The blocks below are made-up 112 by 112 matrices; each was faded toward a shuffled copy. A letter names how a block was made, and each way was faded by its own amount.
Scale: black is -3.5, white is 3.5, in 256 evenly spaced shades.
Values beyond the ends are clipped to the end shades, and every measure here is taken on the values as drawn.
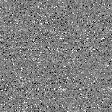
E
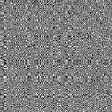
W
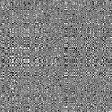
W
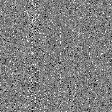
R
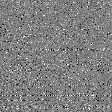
E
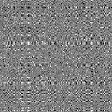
W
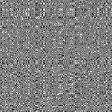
W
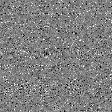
E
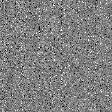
R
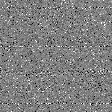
E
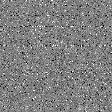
E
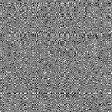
W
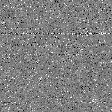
E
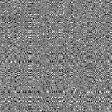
W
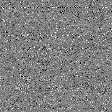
E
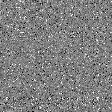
E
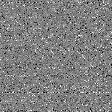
E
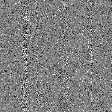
R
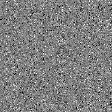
R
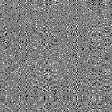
W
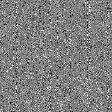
R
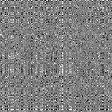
W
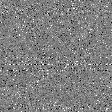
E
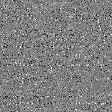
E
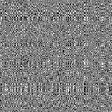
W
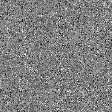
R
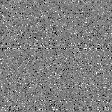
E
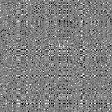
W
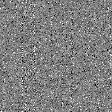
R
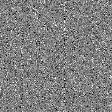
R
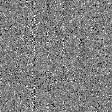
R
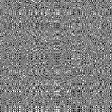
W
